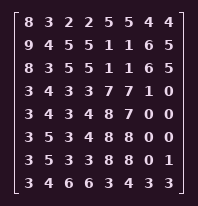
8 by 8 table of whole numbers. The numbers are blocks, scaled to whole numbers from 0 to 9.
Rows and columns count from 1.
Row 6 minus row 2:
-6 1 -2 -1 7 7 -6 -5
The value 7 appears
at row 4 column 5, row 4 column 6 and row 5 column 6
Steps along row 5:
up down up up down down same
